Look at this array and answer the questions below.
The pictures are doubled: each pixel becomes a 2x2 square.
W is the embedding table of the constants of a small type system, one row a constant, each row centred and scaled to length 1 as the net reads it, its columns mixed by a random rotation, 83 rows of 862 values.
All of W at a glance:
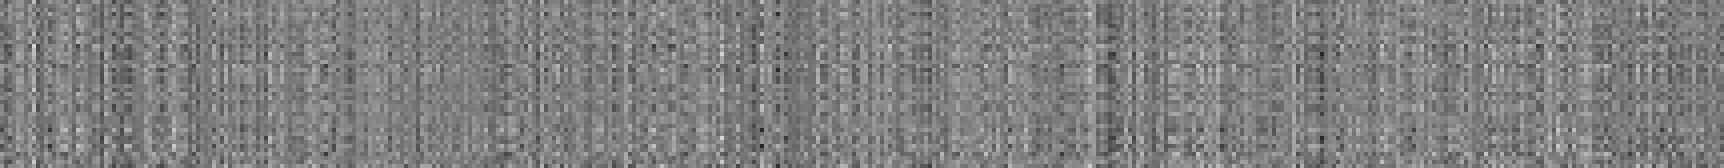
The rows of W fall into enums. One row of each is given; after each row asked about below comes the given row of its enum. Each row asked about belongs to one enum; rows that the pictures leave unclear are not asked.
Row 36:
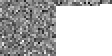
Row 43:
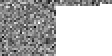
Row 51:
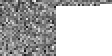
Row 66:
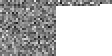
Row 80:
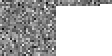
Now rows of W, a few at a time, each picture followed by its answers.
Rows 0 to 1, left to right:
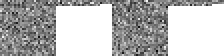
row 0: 66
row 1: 51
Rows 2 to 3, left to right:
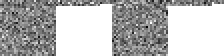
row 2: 66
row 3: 43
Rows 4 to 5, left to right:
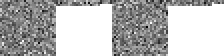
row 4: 36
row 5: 43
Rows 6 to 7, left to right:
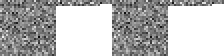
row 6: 66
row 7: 66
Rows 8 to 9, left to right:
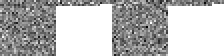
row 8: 66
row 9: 43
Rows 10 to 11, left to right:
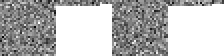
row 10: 43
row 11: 36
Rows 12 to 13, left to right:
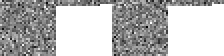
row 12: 80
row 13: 43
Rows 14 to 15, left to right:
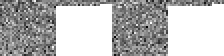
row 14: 51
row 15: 43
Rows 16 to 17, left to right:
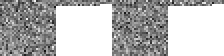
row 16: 51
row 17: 66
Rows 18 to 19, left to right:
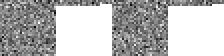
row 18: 43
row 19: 80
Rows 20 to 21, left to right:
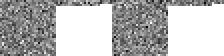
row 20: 36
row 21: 43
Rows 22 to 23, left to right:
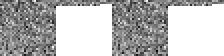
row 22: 51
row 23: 51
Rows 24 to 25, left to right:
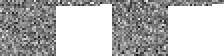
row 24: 66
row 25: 51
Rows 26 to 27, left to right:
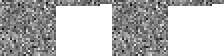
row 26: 80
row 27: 80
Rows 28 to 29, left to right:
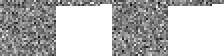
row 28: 66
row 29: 80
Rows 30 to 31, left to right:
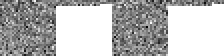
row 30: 51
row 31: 43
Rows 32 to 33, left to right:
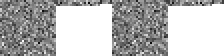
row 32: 36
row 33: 36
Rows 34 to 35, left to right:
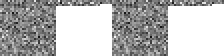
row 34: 66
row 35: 66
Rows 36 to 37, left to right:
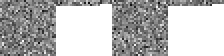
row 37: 80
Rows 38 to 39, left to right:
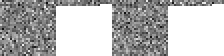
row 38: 80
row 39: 66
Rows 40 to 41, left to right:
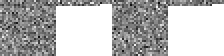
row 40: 66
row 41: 80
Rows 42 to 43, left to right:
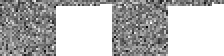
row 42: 51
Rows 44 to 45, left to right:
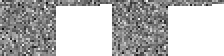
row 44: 80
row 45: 51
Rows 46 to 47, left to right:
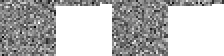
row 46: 43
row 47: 36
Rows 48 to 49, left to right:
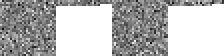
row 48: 80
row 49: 36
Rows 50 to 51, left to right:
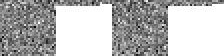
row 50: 43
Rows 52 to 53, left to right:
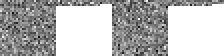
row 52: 66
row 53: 51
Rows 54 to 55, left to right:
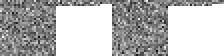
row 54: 66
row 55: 51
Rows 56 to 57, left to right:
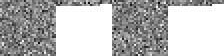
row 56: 36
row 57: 80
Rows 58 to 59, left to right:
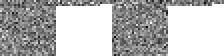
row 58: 66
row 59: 43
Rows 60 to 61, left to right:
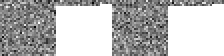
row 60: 43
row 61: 66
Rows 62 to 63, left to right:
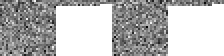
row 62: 51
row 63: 43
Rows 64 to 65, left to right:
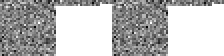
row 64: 43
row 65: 43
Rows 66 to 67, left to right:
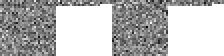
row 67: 43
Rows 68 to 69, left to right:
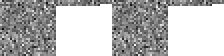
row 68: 80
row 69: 80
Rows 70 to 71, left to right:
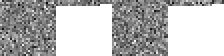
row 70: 80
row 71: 36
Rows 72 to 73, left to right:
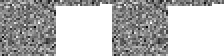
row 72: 43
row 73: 43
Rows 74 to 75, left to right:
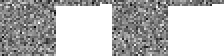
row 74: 43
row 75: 80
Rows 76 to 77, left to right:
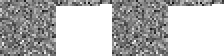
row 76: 36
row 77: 36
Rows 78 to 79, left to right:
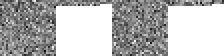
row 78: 51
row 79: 36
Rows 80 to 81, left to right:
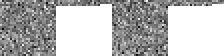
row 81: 51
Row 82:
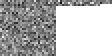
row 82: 66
